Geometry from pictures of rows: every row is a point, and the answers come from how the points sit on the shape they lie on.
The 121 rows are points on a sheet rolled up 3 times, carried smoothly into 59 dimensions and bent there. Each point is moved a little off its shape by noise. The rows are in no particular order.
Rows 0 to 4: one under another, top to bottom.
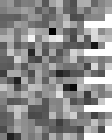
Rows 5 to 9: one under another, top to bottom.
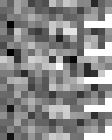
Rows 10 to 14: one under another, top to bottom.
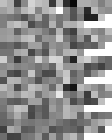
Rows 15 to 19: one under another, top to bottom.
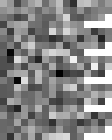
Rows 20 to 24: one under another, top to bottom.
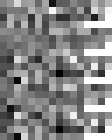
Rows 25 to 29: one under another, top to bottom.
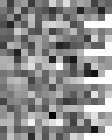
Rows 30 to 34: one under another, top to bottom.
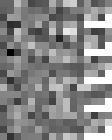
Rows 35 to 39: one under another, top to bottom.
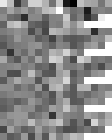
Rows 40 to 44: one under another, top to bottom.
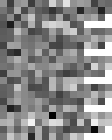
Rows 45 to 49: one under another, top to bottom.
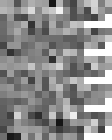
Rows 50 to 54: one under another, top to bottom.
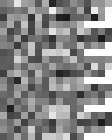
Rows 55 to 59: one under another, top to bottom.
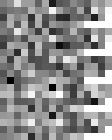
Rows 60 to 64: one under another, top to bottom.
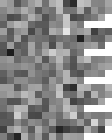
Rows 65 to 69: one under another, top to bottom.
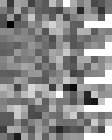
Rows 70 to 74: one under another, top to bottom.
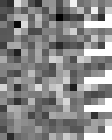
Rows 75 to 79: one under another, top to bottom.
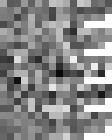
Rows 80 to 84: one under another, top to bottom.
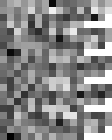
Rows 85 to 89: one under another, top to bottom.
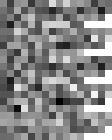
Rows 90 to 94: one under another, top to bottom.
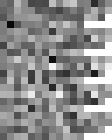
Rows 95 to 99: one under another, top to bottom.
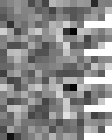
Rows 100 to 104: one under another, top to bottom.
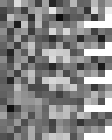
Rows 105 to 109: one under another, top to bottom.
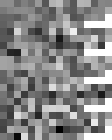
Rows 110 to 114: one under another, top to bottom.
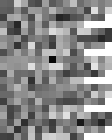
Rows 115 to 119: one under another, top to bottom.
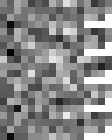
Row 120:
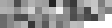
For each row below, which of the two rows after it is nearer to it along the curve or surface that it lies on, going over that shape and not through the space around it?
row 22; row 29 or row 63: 29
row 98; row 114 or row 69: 114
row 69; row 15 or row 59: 59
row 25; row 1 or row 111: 111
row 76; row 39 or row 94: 94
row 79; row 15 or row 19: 15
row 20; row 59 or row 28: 59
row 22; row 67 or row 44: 44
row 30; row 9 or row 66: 9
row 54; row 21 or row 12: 12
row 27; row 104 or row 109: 109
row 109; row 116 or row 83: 116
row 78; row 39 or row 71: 71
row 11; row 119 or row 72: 72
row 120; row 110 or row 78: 110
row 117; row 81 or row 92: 81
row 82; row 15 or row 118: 15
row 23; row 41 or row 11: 41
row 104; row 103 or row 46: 103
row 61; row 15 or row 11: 15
